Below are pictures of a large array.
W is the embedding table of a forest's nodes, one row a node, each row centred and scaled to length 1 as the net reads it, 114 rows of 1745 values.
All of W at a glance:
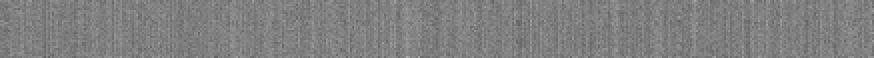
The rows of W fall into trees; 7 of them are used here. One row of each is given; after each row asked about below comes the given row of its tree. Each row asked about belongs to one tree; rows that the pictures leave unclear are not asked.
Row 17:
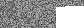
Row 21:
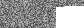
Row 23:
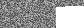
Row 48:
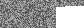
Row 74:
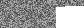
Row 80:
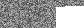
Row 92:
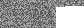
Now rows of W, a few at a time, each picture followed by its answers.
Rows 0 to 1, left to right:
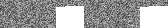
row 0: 17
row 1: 21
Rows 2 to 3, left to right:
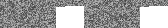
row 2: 17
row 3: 74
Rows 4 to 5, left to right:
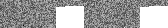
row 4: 17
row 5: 92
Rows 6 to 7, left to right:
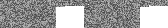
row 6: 74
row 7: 48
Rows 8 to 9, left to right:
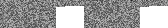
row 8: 17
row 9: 23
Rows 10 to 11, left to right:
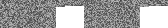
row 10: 80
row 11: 92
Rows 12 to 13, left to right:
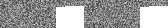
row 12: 48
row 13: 21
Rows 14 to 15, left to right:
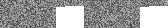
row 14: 48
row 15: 23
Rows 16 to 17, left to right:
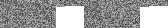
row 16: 92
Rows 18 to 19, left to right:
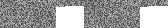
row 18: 92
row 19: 23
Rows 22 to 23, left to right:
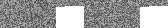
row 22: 74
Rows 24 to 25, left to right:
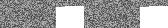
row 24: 74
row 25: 74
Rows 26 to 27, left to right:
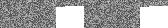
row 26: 23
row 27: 48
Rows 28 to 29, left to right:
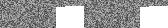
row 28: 48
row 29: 48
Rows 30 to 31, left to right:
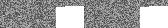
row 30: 74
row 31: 23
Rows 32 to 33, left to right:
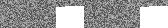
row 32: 74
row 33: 23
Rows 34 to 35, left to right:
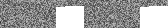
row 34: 92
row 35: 23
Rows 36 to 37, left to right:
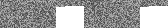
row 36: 92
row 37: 23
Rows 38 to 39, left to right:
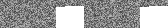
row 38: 74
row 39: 23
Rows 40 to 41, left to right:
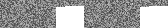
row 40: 48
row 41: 48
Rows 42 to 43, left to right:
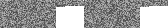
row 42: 17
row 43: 48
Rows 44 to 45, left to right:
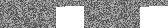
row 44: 17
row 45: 74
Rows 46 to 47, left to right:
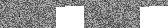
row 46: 80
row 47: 17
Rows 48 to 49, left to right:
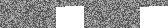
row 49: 17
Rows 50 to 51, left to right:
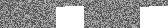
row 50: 23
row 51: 17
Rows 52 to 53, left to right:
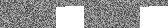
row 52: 48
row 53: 92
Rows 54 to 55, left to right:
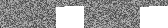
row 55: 74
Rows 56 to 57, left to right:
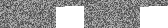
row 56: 92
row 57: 92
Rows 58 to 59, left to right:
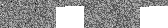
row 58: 80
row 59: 48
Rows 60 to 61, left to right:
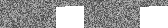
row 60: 48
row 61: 23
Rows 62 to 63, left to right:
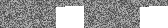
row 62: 74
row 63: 74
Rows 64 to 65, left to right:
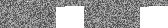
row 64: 92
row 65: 21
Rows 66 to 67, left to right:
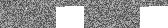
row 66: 92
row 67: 74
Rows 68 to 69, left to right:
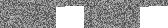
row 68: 92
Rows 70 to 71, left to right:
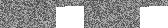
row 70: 80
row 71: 23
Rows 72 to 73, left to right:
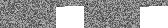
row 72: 21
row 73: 17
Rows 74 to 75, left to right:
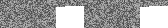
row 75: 48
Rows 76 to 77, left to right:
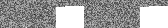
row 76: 74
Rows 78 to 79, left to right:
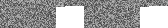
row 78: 92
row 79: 23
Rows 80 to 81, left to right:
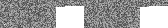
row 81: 21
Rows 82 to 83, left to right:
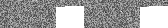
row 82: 92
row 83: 21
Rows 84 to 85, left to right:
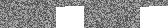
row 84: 80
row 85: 48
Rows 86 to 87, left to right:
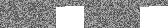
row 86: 17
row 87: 92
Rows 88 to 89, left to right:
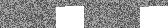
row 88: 74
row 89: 92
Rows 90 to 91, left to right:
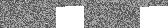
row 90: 23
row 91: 92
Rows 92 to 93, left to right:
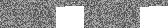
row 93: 92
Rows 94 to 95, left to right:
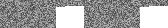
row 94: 17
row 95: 74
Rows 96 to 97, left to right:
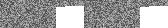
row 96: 48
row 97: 23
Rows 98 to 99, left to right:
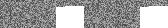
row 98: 23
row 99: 21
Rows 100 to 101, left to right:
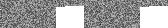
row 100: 48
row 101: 17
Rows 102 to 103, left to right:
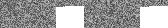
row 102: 23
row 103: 48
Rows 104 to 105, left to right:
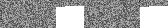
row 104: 48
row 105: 74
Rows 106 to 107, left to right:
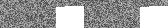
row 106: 74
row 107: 23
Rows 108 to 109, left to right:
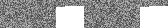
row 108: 74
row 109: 48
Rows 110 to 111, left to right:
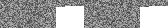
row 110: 80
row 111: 80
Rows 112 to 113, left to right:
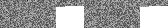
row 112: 23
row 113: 92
